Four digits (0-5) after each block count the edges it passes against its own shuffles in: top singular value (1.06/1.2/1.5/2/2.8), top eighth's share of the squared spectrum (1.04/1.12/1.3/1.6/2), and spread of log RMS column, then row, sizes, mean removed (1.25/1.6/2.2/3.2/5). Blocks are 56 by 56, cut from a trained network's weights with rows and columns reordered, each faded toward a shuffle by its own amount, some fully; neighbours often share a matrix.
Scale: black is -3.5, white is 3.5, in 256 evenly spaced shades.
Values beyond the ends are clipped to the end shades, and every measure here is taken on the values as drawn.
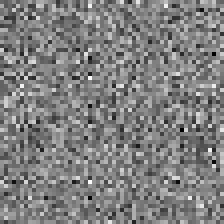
3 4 2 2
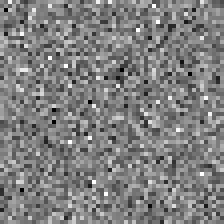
1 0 0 0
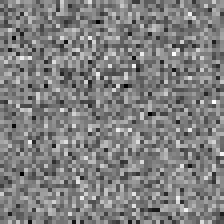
2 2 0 0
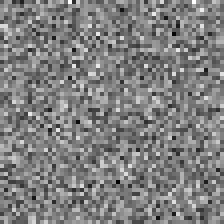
2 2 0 0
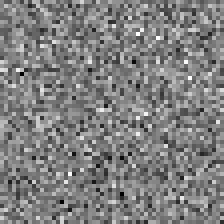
0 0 0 0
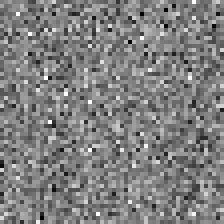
0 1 0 0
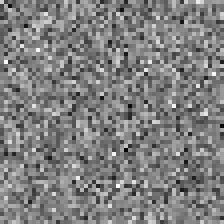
1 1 0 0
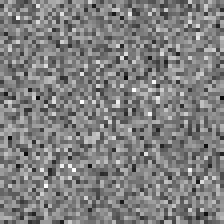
0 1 0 0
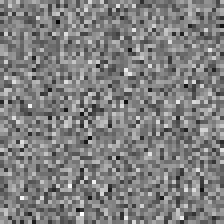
2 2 0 0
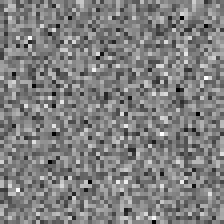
0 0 0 0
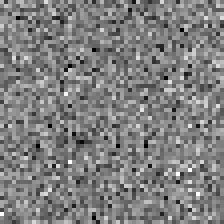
1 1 0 0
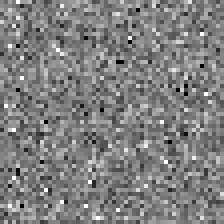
1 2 1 0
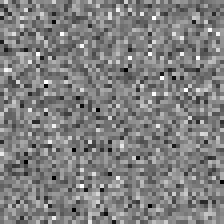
0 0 0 0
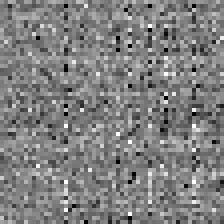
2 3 2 0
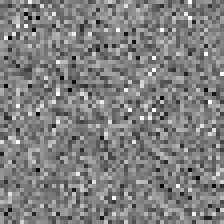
0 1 0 0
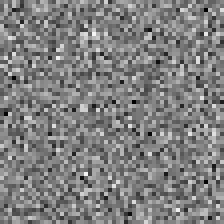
1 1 0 0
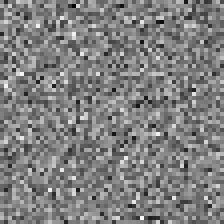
2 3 1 1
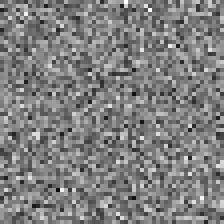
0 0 0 0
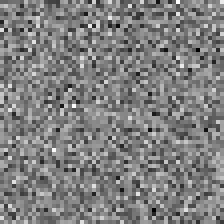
2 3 0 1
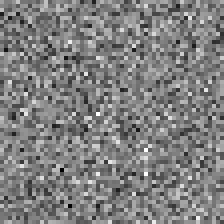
1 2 0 0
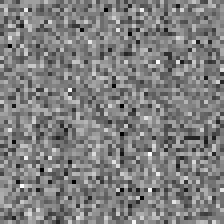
1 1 0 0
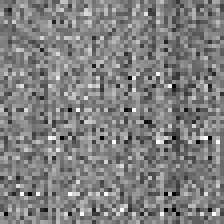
3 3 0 3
